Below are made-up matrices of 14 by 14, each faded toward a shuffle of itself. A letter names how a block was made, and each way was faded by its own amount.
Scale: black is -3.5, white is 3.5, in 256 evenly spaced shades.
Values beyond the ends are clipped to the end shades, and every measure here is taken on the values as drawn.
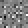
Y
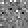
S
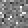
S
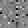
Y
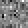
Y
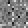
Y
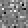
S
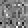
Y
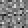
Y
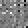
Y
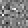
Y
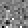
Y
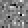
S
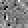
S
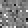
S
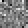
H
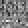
H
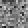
H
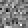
H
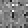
Y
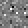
S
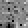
Y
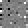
Y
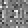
Y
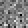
H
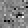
S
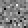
S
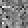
Y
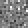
S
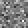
S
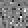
S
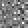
Y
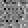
S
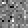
S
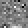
S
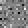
Y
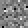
S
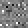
S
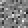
Y
